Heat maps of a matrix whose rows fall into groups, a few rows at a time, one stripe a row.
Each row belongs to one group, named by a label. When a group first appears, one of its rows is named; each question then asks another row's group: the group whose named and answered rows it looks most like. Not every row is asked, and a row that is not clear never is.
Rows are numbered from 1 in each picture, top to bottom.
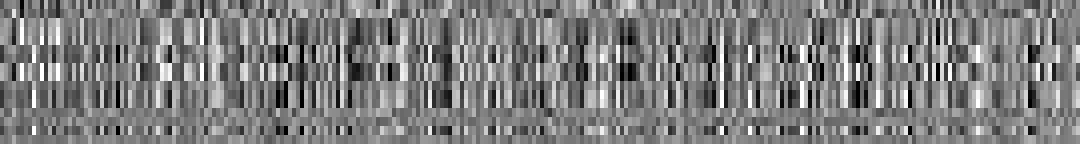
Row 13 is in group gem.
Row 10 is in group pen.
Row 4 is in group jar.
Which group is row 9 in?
jar
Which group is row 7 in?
pen
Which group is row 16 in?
gem
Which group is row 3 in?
jar
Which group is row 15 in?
pen
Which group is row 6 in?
pen
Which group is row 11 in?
pen
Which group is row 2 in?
gem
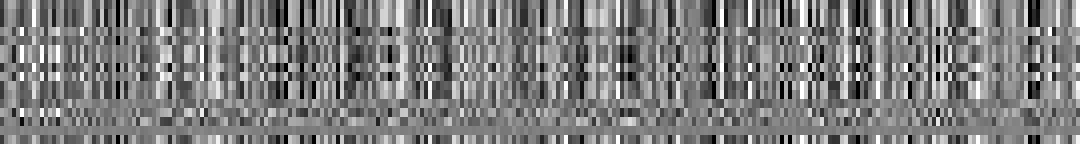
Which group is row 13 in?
jar
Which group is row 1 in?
pen
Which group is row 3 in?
pen
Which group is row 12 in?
gem
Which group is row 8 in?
pen
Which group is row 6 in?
jar
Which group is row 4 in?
jar
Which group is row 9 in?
jar
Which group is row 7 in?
jar
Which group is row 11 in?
pen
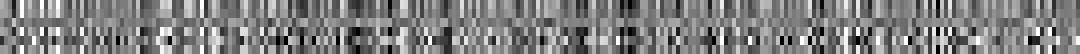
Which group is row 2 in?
jar
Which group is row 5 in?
pen
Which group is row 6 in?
jar
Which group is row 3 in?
gem
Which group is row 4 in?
jar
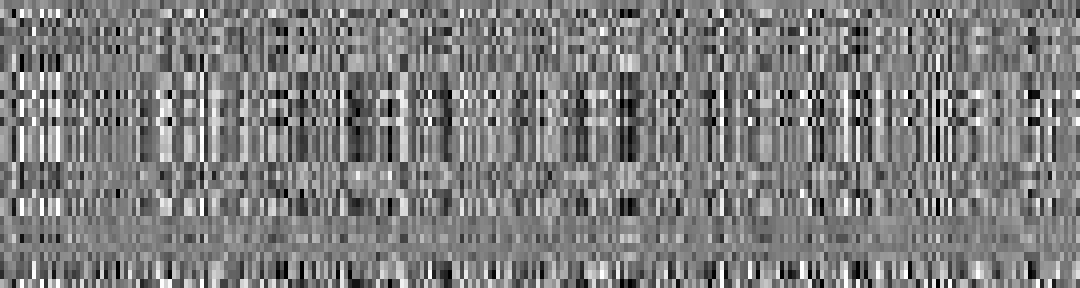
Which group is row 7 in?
gem
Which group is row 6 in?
pen
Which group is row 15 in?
jar
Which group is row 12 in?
jar
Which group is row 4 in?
pen
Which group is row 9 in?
jar
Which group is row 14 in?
pen
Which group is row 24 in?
jar
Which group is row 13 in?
jar
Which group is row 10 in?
jar
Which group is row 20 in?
gem
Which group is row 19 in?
gem
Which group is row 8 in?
gem
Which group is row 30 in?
pen
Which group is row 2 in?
jar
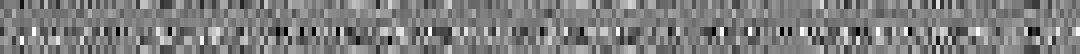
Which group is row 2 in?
gem
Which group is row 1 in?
gem
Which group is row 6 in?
gem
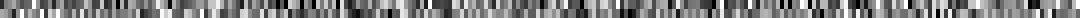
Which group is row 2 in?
jar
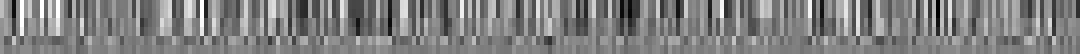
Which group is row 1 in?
jar
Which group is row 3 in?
jar
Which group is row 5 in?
gem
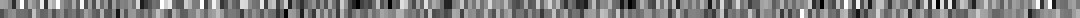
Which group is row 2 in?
pen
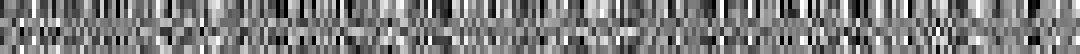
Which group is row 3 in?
jar
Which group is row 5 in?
pen
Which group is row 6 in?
jar
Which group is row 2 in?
pen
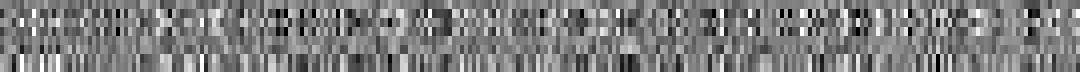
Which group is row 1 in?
gem
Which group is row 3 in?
jar
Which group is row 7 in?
jar
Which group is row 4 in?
pen
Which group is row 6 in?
gem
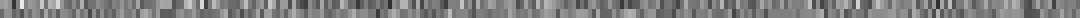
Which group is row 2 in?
gem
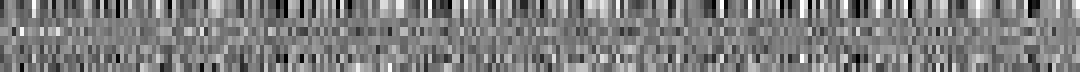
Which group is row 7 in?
pen
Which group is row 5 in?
gem
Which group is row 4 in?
jar
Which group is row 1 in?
pen
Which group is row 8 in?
gem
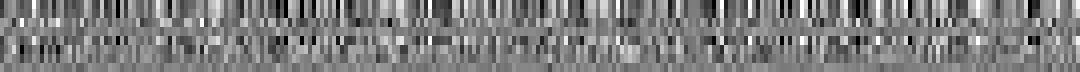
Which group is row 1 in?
pen
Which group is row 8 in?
gem
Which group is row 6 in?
gem
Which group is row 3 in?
jar
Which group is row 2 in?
pen
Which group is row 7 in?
gem
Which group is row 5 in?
pen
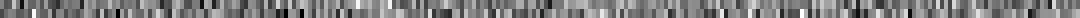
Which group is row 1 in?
gem
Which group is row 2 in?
pen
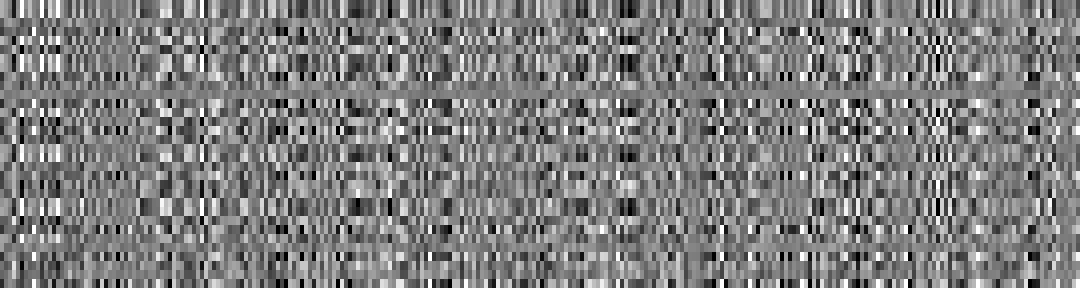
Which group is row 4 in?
pen
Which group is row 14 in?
gem
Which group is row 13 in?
jar
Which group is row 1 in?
jar
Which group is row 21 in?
gem
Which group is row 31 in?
gem
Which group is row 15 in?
pen
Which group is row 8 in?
jar
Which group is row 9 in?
pen
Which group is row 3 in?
gem
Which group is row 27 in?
jar
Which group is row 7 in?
jar
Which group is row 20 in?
pen
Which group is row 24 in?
jar
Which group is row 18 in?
jar
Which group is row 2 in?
jar
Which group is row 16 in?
gem
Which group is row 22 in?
gem
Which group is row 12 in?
pen
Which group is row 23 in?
jar
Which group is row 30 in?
gem
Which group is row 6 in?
gem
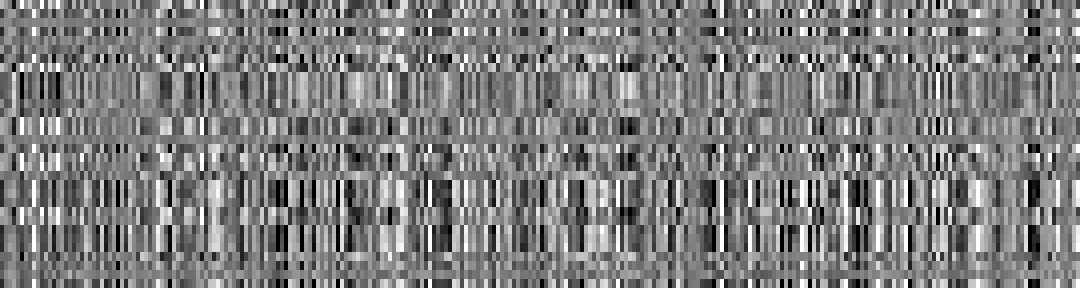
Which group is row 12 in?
gem
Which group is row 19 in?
jar
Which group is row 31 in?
gem
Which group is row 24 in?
jar
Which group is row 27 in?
pen
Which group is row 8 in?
jar
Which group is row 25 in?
jar
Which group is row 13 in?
gem
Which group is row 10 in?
gem
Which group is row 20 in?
gem
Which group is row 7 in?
pen
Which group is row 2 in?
pen
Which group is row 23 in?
pen
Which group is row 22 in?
pen
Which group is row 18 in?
jar
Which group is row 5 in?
gem
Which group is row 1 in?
jar
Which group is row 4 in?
pen
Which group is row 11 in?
gem
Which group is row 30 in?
pen
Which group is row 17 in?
pen
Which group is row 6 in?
gem
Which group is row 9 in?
gem
